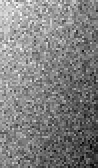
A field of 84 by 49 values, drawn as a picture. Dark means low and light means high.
There is an overall slope up to the top left. Fine speckle covers the field. The ninth with the lowest average is the bottom right. No regular stripes run through it. The top left is the ninth with the highest average. No single row or column stands out from its neighbours. The halves do not mirror each other.
